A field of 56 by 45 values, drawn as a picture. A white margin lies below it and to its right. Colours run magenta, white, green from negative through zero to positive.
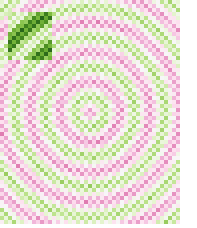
Rings spread out from the centre. The ninth with the highest average is the top left. No single row or column stands out from its neighbours. Overall the values sit about 50% of the way up the scale. In the top left lies a patch that is higher than the rest.
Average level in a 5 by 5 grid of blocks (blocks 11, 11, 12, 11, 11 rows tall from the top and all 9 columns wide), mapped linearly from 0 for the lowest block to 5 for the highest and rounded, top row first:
53211 | 32011 | 01310 | 11011 | 11211
